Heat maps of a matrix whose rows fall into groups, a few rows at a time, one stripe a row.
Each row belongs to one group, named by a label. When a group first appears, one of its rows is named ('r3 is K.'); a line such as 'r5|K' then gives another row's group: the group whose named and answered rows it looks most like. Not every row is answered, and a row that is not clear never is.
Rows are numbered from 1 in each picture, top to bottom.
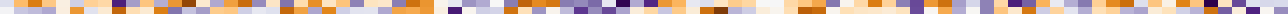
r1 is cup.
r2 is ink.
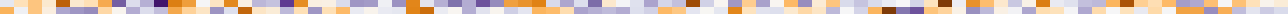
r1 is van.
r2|cup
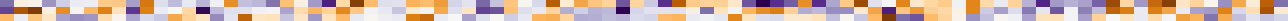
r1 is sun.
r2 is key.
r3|cup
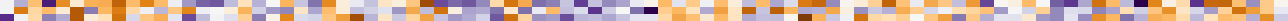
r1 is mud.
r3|mud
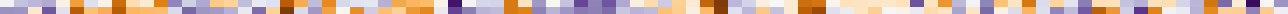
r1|ink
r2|mud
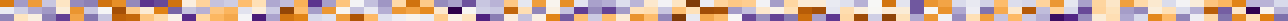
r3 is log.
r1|cup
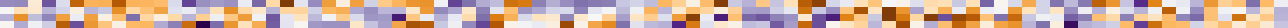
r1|mud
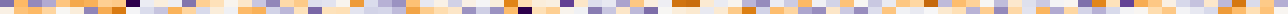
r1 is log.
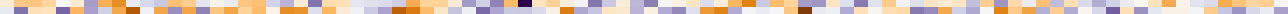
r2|ink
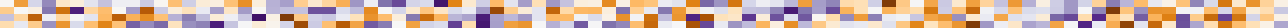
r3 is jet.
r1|log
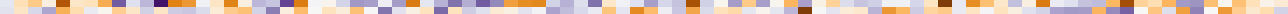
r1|van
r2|log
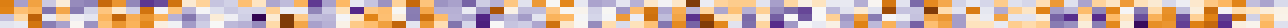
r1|cup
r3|jet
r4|jet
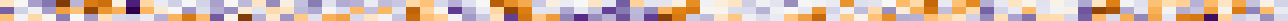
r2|mud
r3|cup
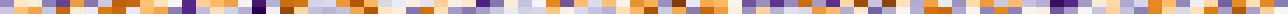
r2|jet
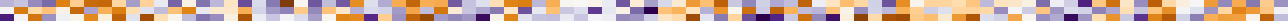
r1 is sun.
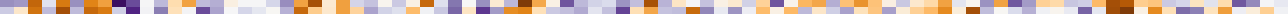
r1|cup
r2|key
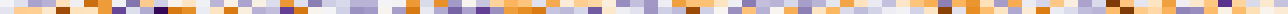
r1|sun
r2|van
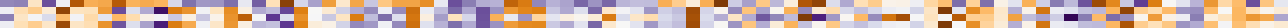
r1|mud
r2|van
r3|log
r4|van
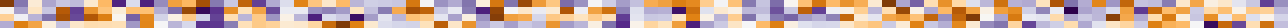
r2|sun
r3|sun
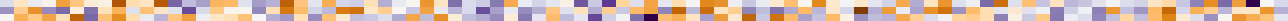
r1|ink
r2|jet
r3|van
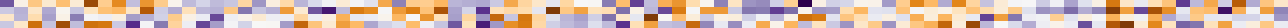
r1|mud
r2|sun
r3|cup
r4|key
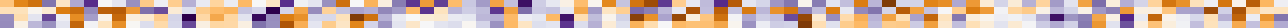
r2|van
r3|log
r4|log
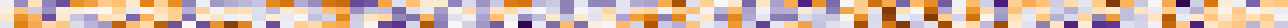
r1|mud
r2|log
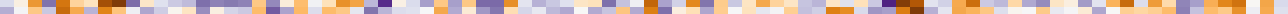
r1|key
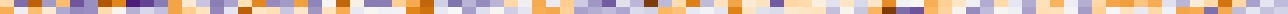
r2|cup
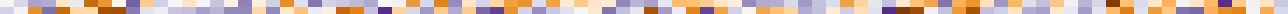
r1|sun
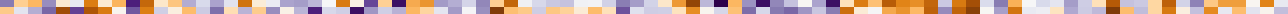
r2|sun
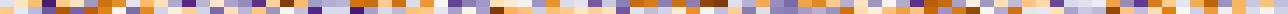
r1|jet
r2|sun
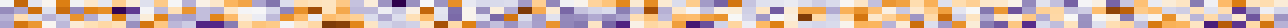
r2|cup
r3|ink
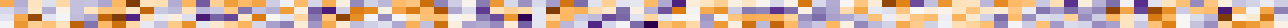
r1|ink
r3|key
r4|van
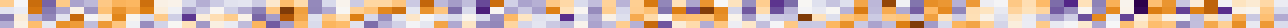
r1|jet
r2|jet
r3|log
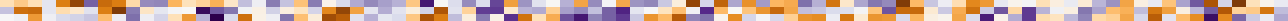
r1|van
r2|key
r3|cup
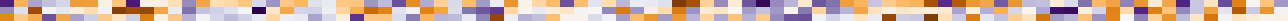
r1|log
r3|jet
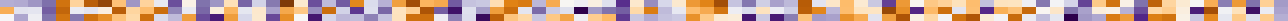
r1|sun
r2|ink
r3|sun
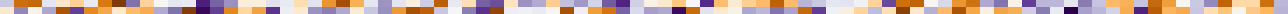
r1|key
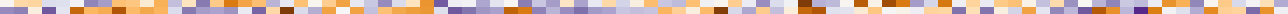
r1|ink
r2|mud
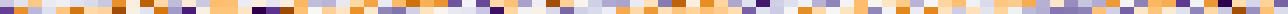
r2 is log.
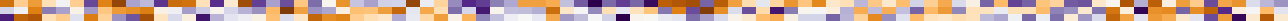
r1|cup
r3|key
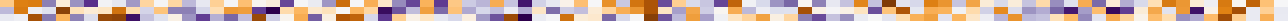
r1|jet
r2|log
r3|key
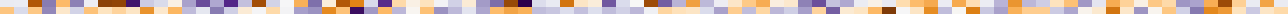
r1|key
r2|mud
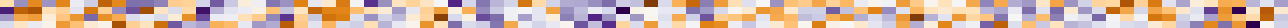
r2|key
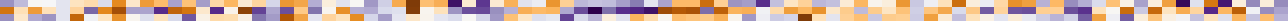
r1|ink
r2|cup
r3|log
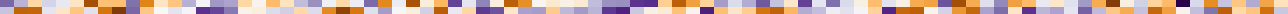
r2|key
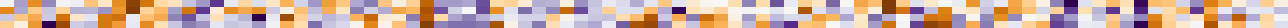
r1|mud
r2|ink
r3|jet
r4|jet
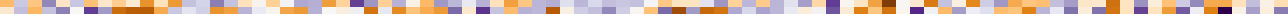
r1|mud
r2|ink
